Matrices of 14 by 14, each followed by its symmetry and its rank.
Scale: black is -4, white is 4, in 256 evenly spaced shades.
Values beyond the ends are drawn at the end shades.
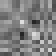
symmetric, rank three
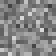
neither, full rank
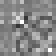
symmetric, rank three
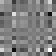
symmetric, rank one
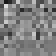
neither, rank three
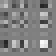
symmetric, rank one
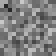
symmetric, full rank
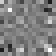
symmetric, rank three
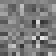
neither, rank three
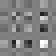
symmetric, rank one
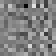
neither, rank three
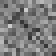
symmetric, full rank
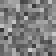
neither, full rank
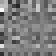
neither, rank three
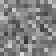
neither, full rank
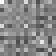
symmetric, rank three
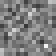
symmetric, full rank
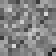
symmetric, full rank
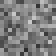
neither, full rank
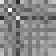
symmetric, rank three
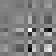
symmetric, rank one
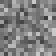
neither, full rank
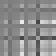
symmetric, rank one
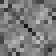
symmetric, full rank
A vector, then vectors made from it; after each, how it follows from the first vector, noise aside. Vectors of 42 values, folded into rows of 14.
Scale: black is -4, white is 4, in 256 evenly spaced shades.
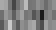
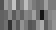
sign-scrambled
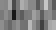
reversed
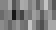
reversed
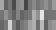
sign-scrambled
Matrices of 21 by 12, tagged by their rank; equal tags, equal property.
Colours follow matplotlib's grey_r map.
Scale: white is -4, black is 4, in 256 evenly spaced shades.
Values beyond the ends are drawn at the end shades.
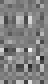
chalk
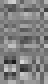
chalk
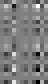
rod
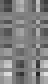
rod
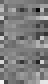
chalk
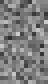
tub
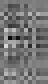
chalk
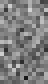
tub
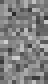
tub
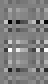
rod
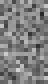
tub
